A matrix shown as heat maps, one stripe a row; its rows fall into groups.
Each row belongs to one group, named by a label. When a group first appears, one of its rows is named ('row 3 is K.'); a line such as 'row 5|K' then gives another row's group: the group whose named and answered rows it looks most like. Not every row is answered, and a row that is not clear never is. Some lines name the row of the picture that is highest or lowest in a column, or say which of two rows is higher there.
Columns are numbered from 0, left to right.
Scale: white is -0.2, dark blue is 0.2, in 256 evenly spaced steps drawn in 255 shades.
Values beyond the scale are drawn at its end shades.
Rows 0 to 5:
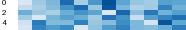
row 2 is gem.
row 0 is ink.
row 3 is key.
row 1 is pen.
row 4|pen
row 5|ink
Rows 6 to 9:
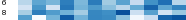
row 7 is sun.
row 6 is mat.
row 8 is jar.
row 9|key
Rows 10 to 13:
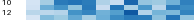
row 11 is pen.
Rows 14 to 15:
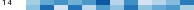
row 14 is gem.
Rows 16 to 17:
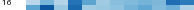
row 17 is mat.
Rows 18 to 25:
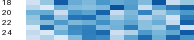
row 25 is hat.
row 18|jar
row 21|gem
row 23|mat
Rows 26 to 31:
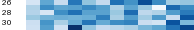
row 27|pen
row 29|gem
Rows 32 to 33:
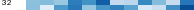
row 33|key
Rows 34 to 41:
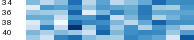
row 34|sun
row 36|ink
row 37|hat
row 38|sun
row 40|jar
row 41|gem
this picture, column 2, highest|41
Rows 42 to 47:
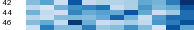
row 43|hat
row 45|key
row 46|sun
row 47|pen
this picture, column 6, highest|45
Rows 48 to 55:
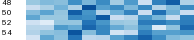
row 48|mat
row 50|mat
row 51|hat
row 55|ink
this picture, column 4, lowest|55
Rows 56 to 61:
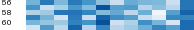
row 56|gem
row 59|key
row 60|hat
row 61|sun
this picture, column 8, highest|60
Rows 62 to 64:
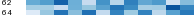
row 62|jar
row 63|key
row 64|pen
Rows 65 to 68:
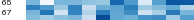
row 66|mat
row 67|mat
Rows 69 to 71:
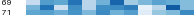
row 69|ink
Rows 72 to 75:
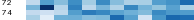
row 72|sun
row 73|mat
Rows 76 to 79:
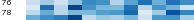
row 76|hat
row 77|mat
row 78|key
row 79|mat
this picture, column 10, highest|78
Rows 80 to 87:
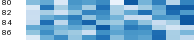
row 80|gem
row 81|sun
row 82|hat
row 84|gem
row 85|jar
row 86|jar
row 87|jar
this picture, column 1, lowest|82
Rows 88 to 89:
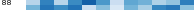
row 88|gem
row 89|mat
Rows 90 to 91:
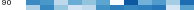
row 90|gem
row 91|jar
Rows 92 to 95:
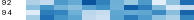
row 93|jar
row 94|ink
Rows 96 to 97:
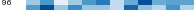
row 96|hat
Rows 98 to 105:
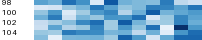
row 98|jar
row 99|hat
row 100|hat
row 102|pen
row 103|pen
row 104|pen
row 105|key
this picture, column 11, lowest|98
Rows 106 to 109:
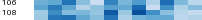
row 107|jar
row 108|jar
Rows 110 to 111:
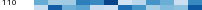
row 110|hat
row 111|ink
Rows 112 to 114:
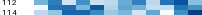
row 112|mat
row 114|pen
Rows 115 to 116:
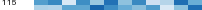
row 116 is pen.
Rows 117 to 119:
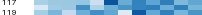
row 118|ink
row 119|gem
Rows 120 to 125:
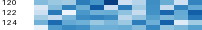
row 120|hat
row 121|pen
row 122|sun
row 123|hat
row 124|jar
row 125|ink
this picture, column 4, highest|121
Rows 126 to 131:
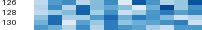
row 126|gem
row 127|sun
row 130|mat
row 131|key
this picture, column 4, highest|129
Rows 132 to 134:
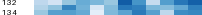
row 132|key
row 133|ink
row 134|ink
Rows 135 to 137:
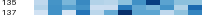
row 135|ink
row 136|ink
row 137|ink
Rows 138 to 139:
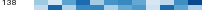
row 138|key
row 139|mat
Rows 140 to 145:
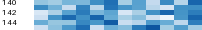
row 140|gem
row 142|sun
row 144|hat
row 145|ink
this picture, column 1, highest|143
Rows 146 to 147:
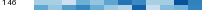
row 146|key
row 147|gem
